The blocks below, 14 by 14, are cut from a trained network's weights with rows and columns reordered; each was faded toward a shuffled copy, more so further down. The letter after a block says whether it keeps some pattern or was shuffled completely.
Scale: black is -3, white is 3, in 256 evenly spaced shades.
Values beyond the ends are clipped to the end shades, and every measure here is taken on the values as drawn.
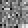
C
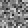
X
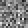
X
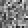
X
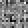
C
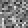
X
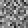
C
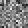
C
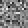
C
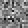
C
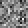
C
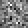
X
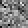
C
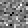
X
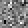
C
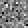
X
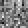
C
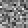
X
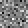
X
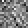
X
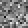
X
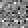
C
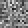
X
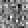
C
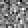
X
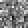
X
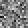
X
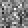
C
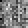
C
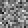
X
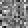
C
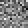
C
